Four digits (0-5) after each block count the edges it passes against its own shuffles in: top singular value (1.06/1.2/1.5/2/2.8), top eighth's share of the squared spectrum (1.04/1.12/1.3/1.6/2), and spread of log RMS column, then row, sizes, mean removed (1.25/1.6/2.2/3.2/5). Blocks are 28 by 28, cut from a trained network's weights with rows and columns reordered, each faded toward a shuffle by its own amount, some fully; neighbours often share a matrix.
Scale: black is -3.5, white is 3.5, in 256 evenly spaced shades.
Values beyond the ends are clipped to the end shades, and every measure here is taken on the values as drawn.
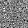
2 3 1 0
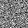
0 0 0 0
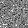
1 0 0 0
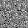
2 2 0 1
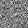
3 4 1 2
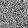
0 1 0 0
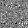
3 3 2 1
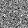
1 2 0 0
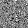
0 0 0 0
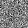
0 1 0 1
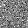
0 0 0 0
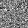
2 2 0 1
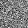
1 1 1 0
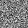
0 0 0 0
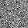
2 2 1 0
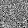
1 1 0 0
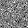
0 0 1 0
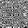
3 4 1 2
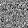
2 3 0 1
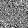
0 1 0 0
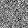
1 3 0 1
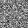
1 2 1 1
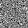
1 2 0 0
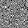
2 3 1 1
